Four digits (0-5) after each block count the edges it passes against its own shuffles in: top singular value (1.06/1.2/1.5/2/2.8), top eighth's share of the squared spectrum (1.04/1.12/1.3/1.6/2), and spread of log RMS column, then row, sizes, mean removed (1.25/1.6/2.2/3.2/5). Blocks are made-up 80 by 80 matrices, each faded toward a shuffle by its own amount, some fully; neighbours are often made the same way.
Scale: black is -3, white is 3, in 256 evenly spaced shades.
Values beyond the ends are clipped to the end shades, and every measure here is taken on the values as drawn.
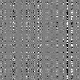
5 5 4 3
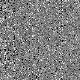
1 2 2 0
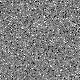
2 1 0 0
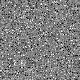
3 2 0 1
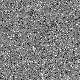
2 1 0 0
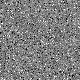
1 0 0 0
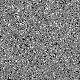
1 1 0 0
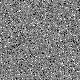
0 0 0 0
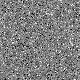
0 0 0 0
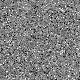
1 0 0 0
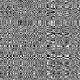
5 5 3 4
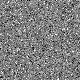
0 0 0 0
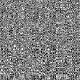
4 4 2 2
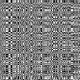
5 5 4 4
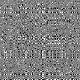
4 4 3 3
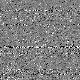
2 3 0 3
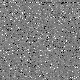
1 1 0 1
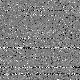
2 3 0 3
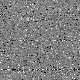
2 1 0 2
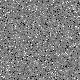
0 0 0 0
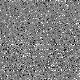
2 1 0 2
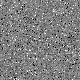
0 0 0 0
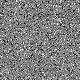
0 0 0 1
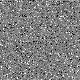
0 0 0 1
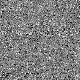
0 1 0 2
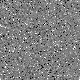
0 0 0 0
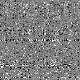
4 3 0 3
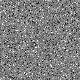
2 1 0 0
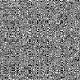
4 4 3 2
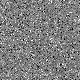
0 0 0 0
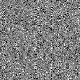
4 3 2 1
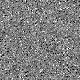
3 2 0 1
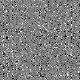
2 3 3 2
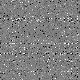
2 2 1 2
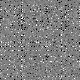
2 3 2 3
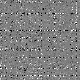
2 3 3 3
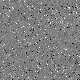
1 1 0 0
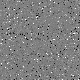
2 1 1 0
